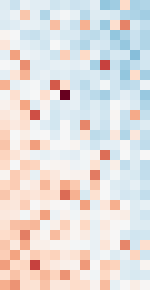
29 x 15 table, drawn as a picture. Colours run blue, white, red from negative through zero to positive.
The halves do not mirror each other. The field climbs toward the bottom left. The ninth with the lowest average is the top right. The texture is fine-grained noise. No regular stripes run through it.
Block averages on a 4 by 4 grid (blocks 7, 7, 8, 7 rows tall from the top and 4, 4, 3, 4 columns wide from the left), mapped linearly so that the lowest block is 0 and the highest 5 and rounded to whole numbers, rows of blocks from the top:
2 1 1 0
3 2 1 1
4 3 3 1
5 4 3 2
